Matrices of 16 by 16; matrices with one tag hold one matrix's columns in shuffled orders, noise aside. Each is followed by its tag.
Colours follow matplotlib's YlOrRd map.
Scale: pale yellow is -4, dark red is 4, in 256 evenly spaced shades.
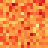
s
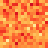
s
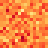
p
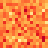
p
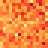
s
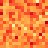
s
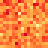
s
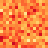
p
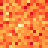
s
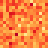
s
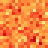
p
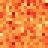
s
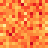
s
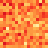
s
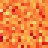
p
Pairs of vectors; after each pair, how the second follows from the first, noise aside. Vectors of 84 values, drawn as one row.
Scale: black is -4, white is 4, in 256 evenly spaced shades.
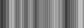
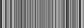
sign-scrambled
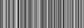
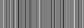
partly zeroed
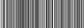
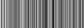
sign-scrambled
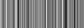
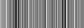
sign-scrambled
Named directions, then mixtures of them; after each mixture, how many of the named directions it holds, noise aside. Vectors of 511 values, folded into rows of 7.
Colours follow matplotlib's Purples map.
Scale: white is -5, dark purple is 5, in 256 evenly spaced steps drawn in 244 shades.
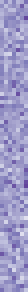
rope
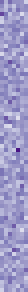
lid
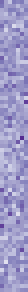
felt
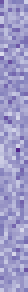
two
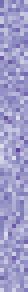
two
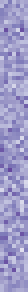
two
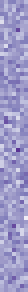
two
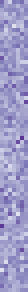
one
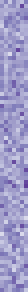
one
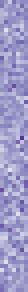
two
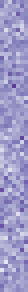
two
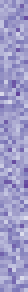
one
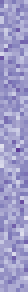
three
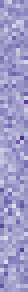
one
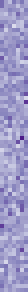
one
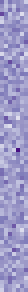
one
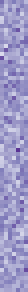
three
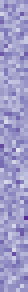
two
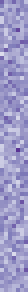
three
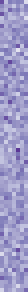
three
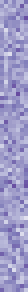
one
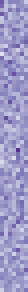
two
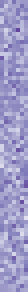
three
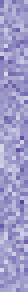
three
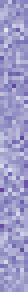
two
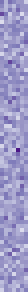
one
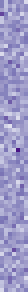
one
